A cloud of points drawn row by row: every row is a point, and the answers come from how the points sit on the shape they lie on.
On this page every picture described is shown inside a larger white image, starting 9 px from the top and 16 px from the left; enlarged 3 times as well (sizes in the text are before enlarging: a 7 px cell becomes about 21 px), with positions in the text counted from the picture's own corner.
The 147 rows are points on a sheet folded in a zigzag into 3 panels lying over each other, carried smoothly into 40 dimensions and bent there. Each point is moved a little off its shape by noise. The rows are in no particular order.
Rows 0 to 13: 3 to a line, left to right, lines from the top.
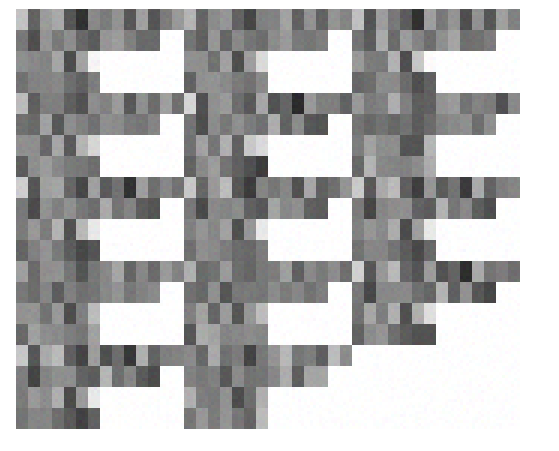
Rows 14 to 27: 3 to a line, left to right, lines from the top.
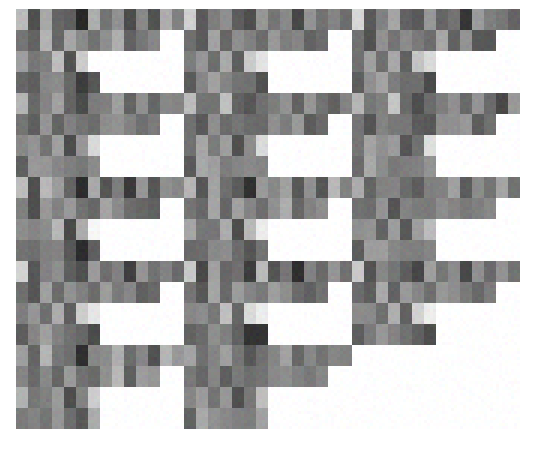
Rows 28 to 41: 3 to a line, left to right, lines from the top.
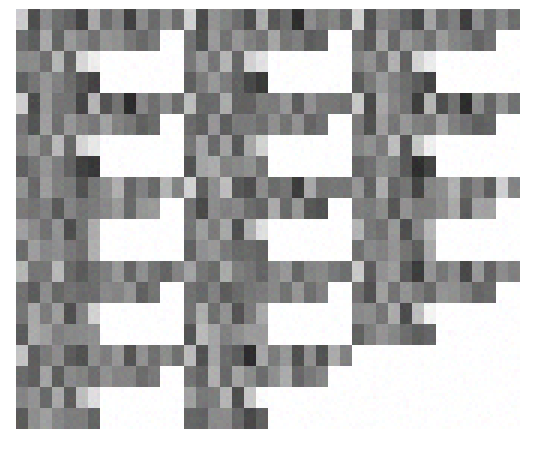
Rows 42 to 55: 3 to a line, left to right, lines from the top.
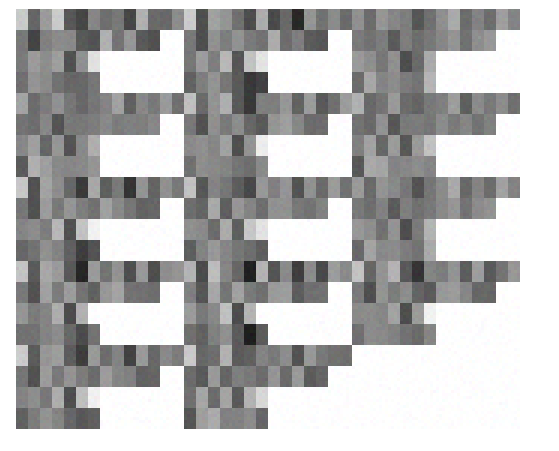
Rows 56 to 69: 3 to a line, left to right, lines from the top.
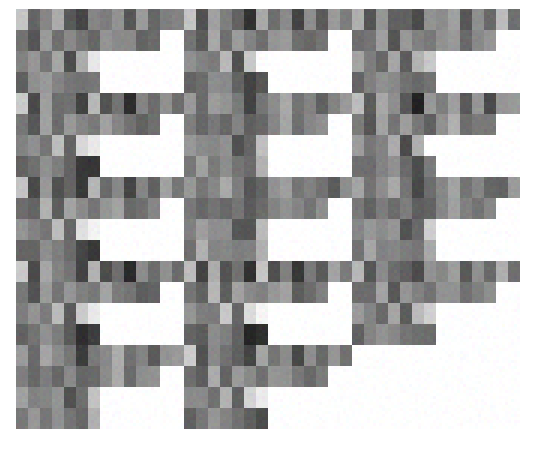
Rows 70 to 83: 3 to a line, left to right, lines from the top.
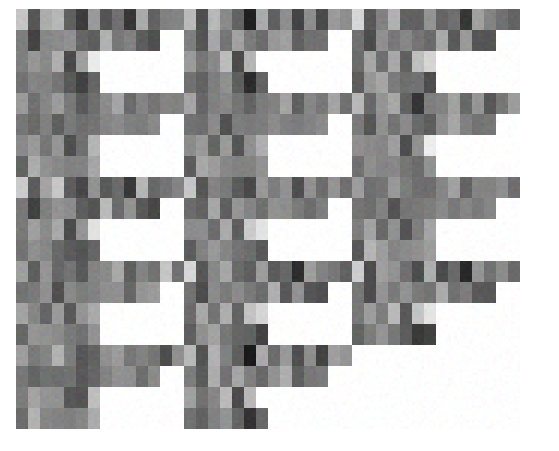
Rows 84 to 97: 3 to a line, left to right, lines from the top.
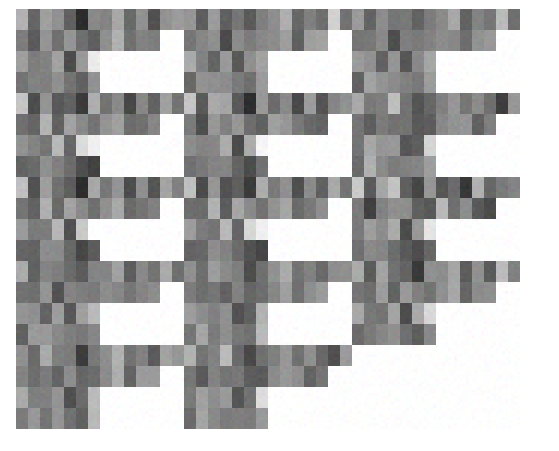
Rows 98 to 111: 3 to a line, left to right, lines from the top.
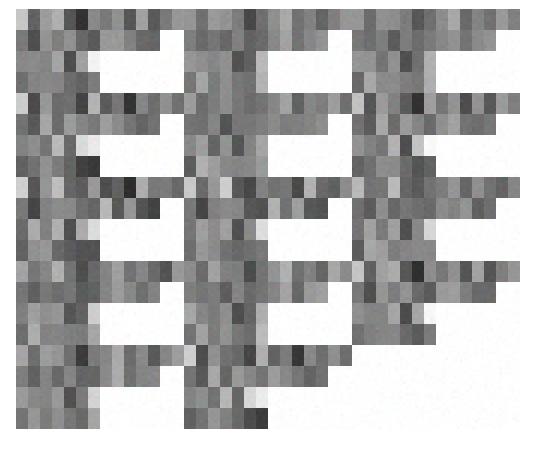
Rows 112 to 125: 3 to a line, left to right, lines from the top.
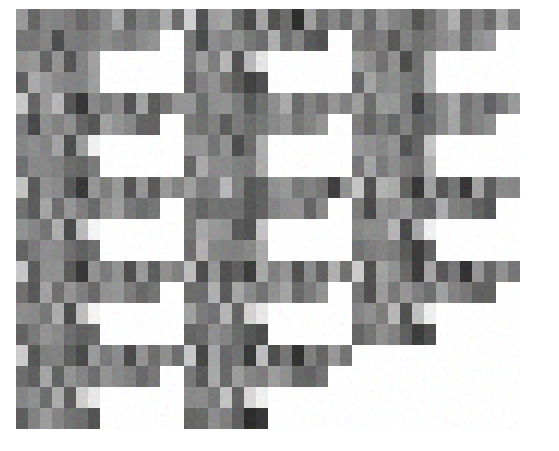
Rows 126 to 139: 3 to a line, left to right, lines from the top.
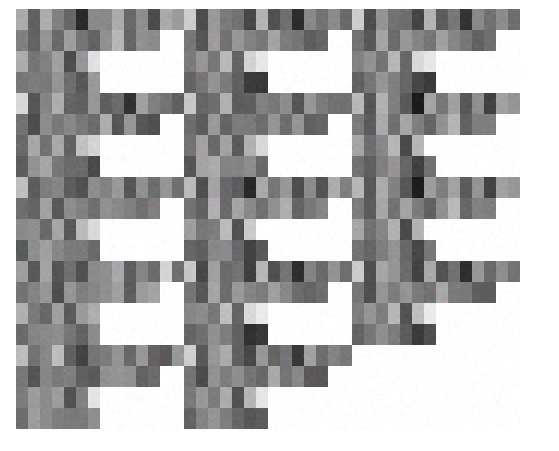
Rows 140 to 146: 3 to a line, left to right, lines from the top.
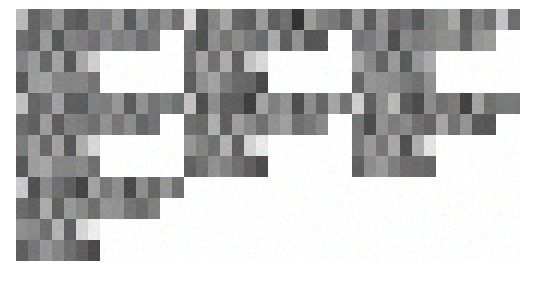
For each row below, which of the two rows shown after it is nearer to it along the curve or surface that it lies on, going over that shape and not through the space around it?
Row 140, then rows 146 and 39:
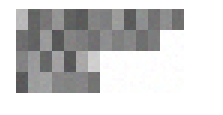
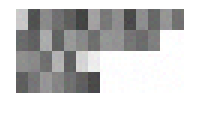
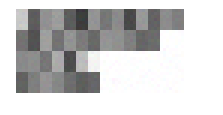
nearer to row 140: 146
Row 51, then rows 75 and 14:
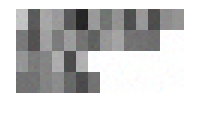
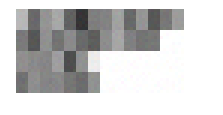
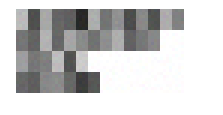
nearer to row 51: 75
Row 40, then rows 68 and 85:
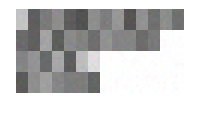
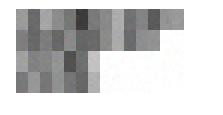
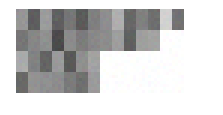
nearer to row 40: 85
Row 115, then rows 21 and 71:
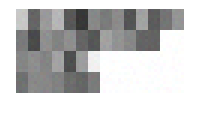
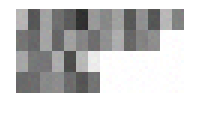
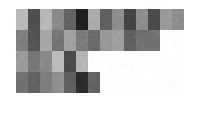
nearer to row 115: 71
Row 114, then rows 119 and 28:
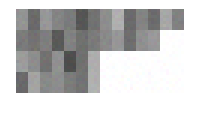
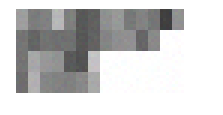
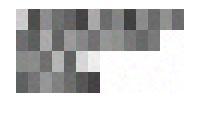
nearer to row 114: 119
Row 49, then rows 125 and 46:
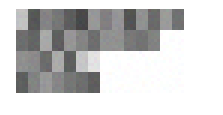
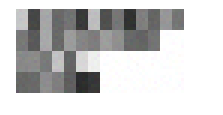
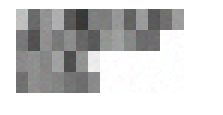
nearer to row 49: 125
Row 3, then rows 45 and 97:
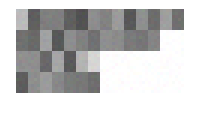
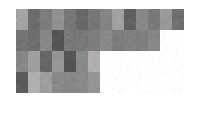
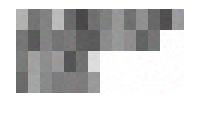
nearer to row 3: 45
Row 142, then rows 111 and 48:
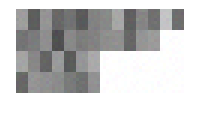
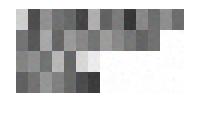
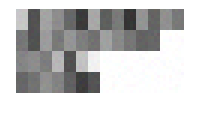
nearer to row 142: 111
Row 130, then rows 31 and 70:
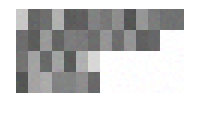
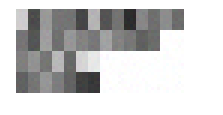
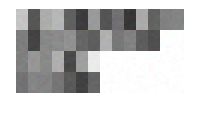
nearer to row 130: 31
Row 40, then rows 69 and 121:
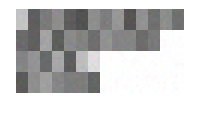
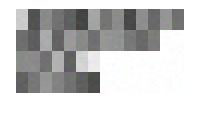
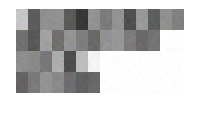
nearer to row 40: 69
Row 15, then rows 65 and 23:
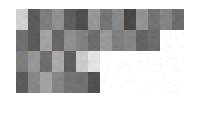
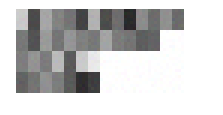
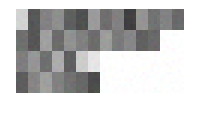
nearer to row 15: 23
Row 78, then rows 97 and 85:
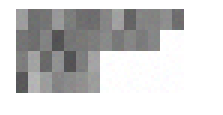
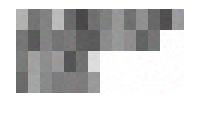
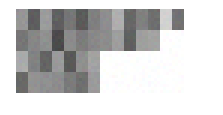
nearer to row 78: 85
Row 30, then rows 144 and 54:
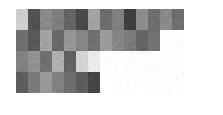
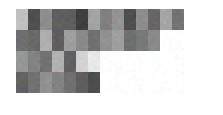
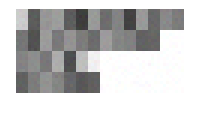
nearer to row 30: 144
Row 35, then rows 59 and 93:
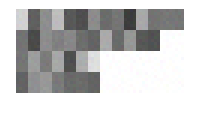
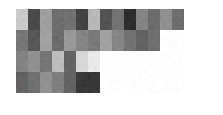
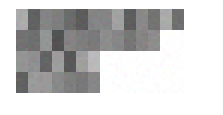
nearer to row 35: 59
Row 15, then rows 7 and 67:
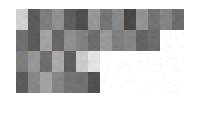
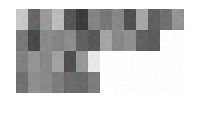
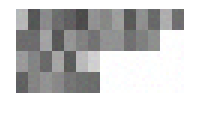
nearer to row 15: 67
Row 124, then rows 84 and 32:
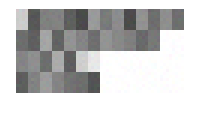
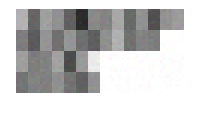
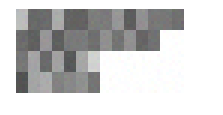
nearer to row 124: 32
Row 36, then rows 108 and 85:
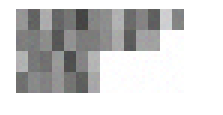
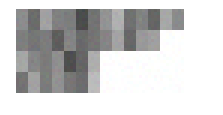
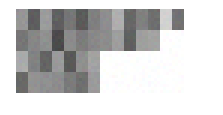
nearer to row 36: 108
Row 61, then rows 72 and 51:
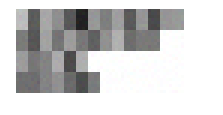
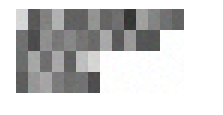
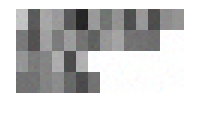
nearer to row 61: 51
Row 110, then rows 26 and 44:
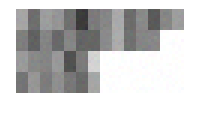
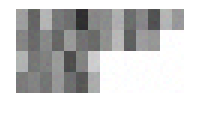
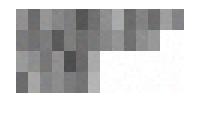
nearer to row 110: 26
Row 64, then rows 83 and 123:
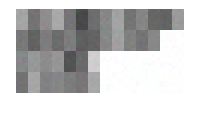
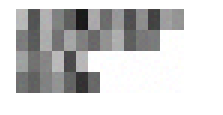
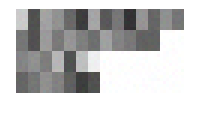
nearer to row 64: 83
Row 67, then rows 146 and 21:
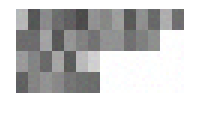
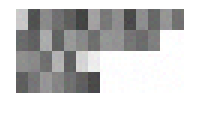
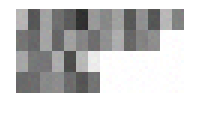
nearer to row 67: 146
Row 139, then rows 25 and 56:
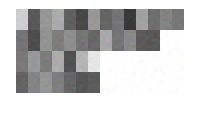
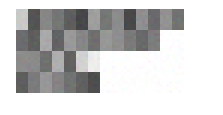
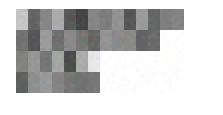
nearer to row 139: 56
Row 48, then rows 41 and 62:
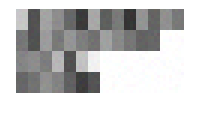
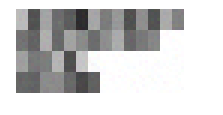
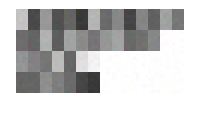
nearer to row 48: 41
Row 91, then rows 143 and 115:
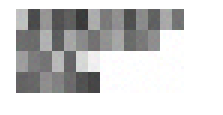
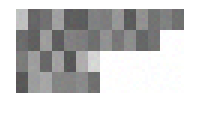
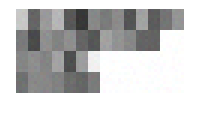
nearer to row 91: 143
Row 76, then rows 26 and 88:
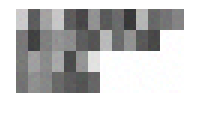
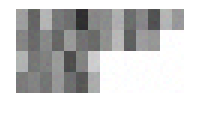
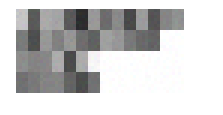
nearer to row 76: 88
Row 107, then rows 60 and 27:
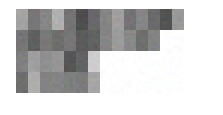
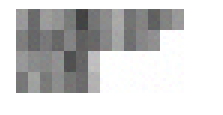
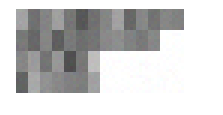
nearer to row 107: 60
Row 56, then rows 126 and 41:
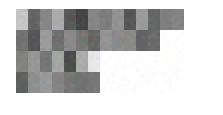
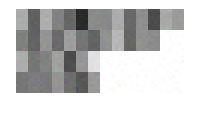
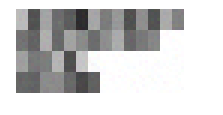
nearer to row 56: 41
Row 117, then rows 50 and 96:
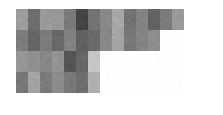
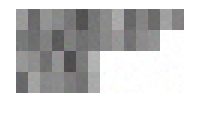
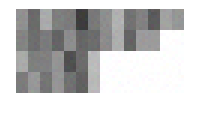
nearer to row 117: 96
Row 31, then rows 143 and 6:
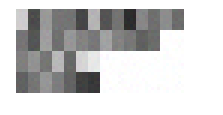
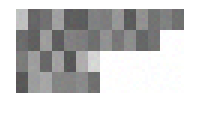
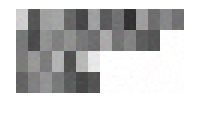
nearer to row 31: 6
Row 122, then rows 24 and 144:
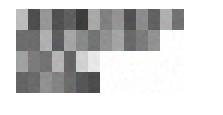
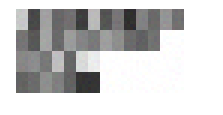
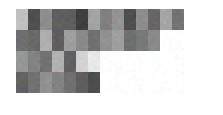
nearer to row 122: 144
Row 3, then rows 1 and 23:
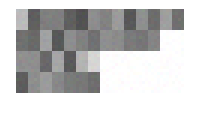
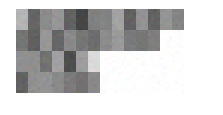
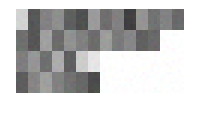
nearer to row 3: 23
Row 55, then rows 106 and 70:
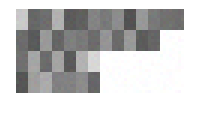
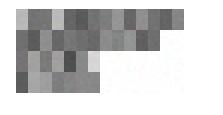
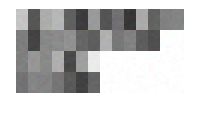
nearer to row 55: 106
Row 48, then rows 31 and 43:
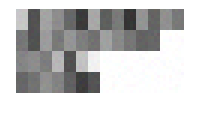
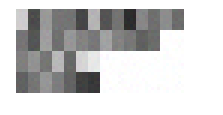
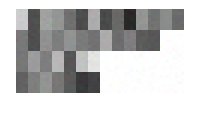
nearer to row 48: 43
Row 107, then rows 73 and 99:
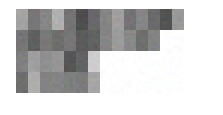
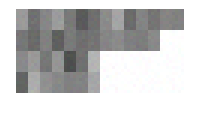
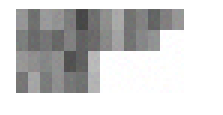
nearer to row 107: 99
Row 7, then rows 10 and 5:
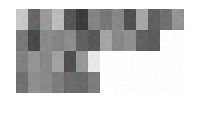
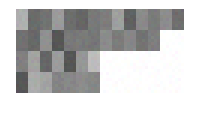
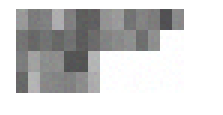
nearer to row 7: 5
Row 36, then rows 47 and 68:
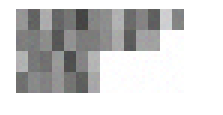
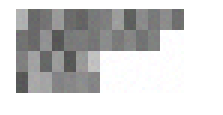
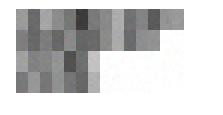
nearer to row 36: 68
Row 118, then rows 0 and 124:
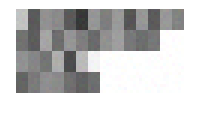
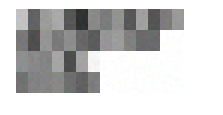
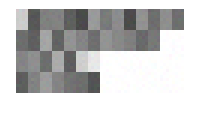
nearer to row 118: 124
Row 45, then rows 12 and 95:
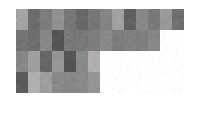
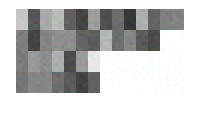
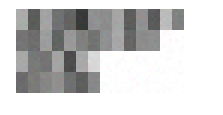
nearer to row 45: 95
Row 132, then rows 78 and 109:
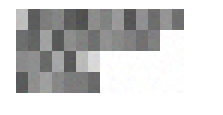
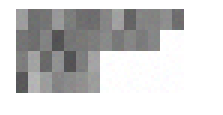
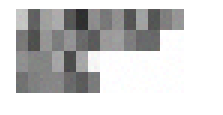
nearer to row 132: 78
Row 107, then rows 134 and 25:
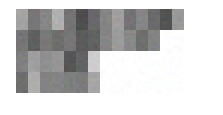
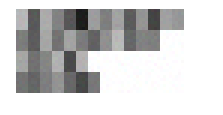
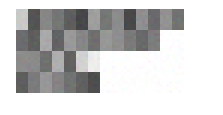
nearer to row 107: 134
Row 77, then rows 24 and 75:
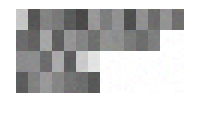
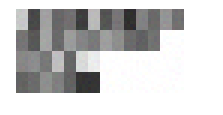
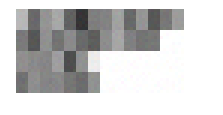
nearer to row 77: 24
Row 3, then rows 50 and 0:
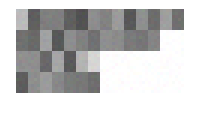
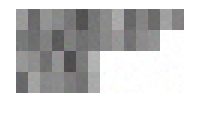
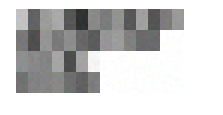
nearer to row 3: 50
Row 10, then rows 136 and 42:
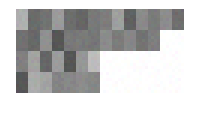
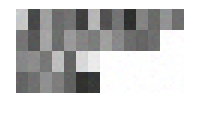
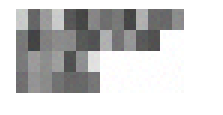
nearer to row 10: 136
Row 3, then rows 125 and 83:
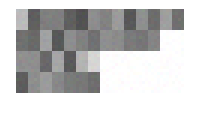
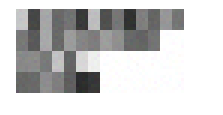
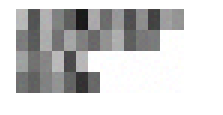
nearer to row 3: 125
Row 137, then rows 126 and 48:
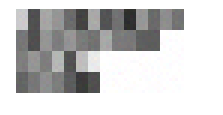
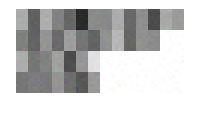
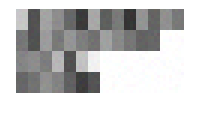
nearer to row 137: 48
